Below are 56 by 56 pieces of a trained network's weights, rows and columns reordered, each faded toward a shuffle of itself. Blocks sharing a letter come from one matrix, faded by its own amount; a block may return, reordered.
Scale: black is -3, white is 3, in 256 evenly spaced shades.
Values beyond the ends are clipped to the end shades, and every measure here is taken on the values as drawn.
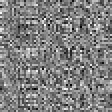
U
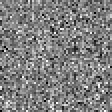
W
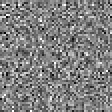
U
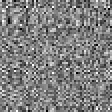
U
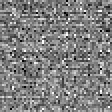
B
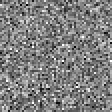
W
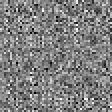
U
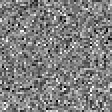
W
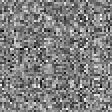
U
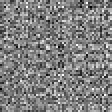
U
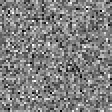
W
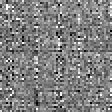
B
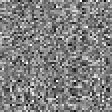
U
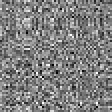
U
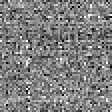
B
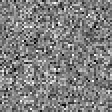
W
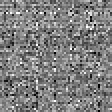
B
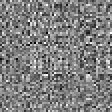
U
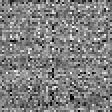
B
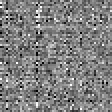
B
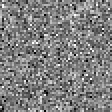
W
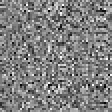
U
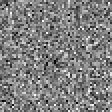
W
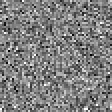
W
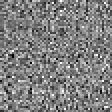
U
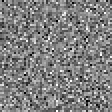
W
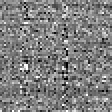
B
